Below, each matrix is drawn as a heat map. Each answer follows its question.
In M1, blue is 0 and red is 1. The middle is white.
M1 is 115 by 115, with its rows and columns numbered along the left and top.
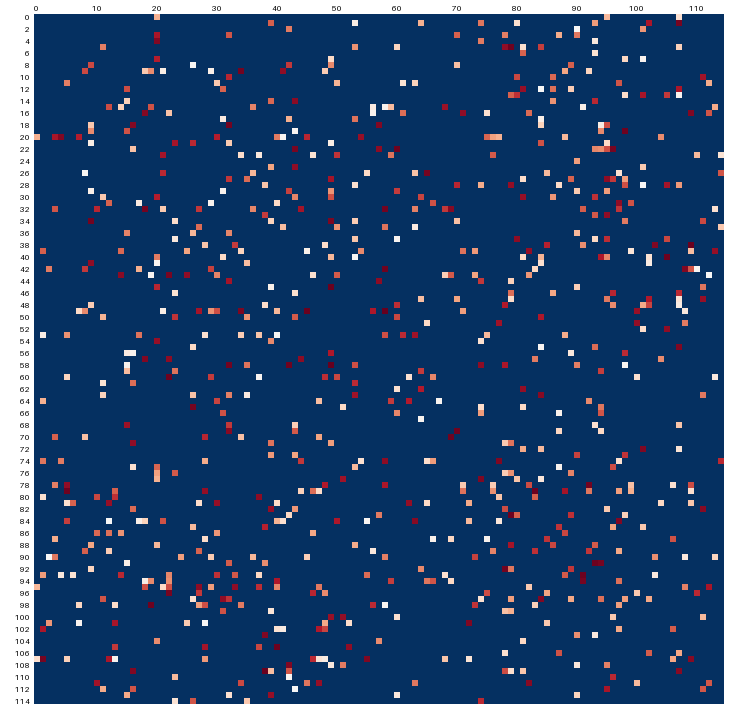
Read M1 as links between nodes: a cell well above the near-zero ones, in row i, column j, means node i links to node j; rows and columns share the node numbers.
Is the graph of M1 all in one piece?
yes
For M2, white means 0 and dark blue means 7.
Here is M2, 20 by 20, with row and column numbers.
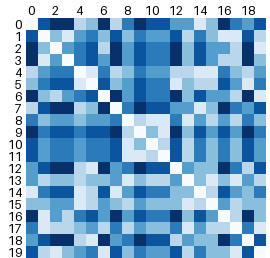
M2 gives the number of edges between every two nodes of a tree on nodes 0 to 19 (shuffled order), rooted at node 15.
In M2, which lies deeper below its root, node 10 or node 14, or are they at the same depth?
node 10
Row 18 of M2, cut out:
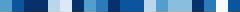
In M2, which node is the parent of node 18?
5
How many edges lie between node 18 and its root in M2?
3
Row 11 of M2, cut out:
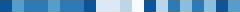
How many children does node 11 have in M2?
1
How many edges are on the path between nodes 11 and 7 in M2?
6
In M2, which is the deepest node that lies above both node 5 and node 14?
4
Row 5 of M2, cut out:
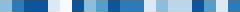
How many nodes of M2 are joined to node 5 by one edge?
3
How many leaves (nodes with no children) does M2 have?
10
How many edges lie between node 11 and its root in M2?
3
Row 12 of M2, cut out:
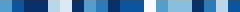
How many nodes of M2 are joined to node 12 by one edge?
1
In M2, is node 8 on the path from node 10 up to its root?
yes
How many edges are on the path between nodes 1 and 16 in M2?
1
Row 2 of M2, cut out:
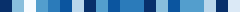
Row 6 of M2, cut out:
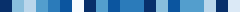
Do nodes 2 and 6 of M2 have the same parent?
yes
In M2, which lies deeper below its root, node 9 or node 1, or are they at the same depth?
node 9
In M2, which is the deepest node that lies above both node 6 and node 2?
19
